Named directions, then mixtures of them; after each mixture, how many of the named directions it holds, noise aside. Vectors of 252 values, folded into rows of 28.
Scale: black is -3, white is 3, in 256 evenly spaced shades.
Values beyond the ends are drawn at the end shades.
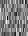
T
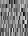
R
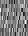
two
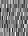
two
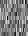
one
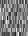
one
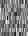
one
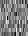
one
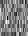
one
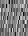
two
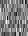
one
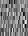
one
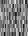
two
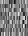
two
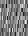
two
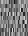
one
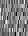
two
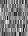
one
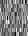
one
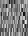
one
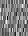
two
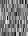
one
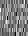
two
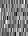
two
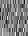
two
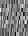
two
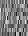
two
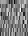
one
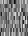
two
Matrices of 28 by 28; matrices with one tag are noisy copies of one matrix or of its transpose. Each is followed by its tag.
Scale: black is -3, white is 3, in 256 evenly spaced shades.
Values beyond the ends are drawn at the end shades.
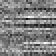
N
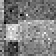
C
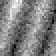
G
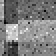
C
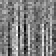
N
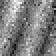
G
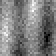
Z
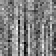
N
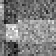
C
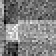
C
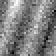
G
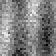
Z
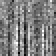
N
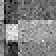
C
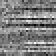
N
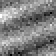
G
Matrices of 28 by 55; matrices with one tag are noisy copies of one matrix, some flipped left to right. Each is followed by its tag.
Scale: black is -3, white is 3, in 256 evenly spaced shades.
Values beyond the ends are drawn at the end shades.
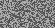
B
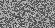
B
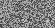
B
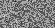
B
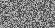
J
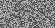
B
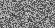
B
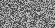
B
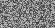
J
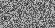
J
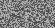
B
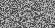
B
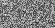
J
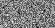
J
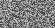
B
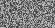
J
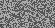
B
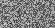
J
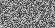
J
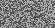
B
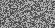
B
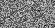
B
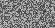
J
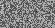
J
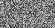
J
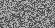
B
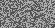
B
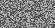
B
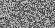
B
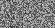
J
